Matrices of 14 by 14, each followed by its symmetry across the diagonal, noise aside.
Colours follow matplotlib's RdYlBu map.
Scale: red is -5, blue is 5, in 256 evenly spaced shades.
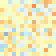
antisymmetric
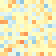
neither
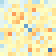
symmetric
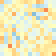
symmetric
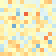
antisymmetric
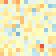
neither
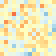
symmetric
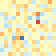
antisymmetric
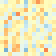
neither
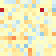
neither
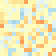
symmetric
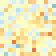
symmetric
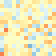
neither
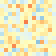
neither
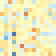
neither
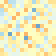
symmetric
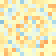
symmetric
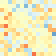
antisymmetric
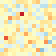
neither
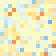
symmetric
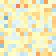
antisymmetric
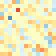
antisymmetric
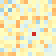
symmetric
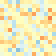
antisymmetric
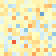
antisymmetric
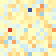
antisymmetric
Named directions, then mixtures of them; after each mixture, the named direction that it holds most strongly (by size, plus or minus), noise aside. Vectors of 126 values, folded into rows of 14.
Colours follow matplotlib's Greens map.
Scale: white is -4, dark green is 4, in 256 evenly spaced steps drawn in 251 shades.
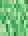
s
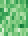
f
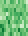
f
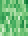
s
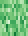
s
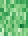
f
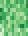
f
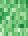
f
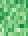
f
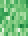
f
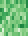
f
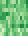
f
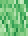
s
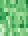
f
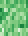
f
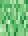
s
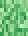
f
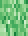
s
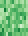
f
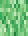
s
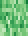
s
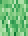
s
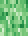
f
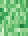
f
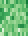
f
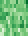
f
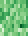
f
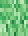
s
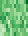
s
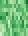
s
